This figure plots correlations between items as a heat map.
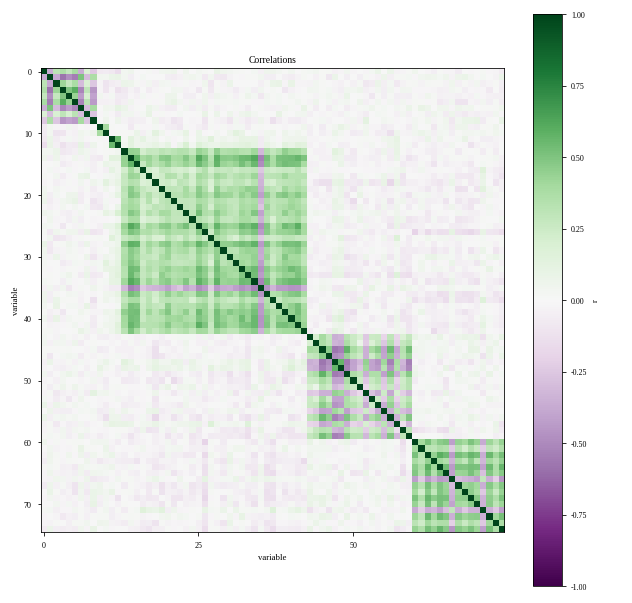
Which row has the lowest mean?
35
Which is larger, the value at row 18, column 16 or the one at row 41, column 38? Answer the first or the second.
the second
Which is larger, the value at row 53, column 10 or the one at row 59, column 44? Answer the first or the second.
the second
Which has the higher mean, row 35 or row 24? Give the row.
24
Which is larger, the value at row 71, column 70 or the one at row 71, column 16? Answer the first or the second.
the second
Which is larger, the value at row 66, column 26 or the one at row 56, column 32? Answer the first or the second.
the first
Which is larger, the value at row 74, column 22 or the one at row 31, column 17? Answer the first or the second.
the second
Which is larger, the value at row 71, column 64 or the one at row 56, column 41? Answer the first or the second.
the second
